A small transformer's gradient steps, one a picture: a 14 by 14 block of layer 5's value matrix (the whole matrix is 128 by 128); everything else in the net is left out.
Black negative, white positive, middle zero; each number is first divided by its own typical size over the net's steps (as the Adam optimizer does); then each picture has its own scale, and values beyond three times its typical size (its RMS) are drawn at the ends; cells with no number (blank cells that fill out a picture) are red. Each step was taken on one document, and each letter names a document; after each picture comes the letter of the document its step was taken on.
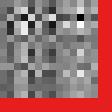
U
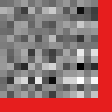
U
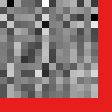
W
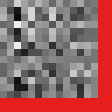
W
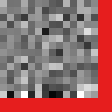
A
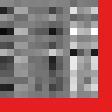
U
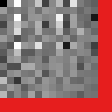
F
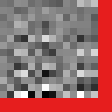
U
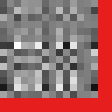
F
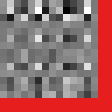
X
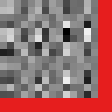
X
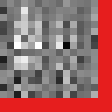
F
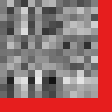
U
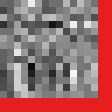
W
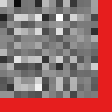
F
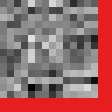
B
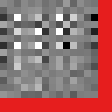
F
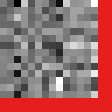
U
